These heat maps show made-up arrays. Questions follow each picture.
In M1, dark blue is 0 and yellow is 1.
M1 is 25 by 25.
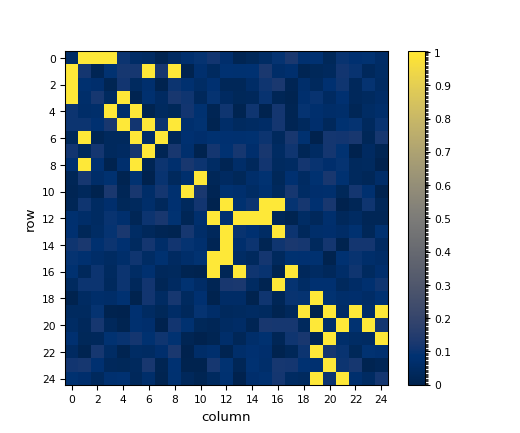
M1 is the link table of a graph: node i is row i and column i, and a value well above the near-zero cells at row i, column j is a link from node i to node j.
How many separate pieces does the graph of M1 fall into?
4
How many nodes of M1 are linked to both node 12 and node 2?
0
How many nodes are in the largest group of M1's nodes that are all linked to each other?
3
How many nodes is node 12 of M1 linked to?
4
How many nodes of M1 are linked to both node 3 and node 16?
0
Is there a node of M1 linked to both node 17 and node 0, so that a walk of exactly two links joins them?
no
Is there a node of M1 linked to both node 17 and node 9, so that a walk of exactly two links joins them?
no
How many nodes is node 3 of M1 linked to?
2
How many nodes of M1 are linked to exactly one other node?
9
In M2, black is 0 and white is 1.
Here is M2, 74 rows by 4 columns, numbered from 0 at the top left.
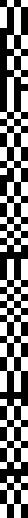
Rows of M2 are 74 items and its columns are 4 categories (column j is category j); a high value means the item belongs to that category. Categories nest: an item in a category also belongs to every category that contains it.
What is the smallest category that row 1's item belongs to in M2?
0
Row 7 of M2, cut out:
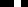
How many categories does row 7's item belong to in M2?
1
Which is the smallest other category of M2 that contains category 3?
1
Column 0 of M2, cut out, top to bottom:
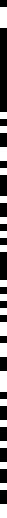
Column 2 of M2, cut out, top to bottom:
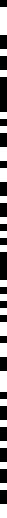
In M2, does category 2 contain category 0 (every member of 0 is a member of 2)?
yes
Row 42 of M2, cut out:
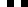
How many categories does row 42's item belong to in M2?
2
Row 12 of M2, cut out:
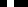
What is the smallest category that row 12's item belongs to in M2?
1
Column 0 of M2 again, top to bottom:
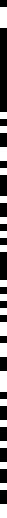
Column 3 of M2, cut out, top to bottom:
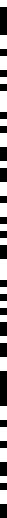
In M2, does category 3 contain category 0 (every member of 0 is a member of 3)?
no
